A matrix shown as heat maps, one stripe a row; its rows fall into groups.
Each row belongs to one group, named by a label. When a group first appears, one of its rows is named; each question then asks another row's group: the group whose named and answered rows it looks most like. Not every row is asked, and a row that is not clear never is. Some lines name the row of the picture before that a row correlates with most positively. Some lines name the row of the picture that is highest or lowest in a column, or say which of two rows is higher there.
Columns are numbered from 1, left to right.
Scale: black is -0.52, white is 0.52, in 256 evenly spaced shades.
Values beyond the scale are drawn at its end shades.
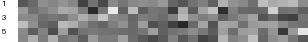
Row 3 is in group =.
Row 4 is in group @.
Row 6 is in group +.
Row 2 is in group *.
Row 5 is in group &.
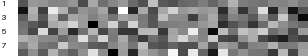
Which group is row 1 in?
+
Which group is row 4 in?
*
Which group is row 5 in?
&
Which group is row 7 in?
@
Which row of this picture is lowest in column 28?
2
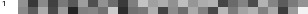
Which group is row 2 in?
&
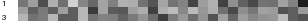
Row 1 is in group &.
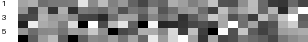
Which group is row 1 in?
=
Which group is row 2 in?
&
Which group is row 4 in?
+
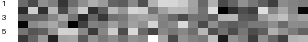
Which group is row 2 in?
*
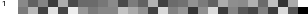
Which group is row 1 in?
&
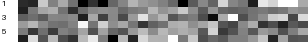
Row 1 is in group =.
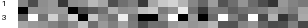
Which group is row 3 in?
+
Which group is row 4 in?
=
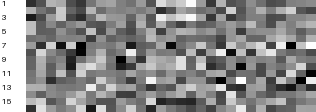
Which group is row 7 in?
&
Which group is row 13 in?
=
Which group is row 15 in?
@
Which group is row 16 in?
+
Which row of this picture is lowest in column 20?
12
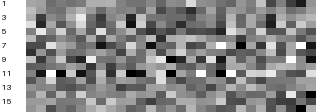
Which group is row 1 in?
=
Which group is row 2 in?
@
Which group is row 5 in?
+
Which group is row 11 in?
&
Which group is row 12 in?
+
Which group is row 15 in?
=
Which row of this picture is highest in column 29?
11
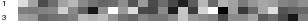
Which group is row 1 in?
@
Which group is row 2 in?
*
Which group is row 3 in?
=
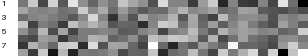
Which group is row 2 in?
=
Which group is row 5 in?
&
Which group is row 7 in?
+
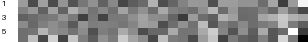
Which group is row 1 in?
&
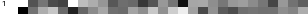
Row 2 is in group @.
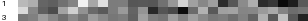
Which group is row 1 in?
=
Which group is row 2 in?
@
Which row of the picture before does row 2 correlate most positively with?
1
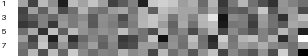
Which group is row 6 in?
&
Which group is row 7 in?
&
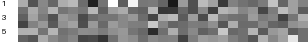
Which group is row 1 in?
*
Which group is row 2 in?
+
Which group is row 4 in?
+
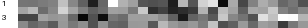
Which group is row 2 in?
@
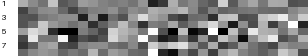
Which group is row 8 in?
+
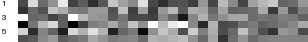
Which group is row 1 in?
@
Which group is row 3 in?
@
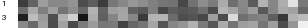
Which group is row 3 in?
+
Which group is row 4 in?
&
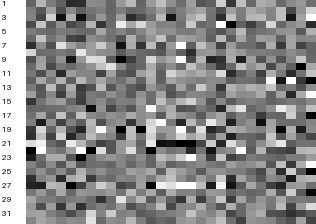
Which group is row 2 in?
&
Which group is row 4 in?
*
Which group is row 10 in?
=
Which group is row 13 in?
&
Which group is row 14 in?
&
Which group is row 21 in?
@
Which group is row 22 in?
+
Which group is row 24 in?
&
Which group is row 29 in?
*
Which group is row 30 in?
&
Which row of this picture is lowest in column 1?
22
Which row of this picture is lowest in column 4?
3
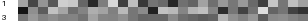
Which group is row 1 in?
*
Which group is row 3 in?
+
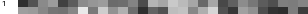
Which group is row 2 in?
=
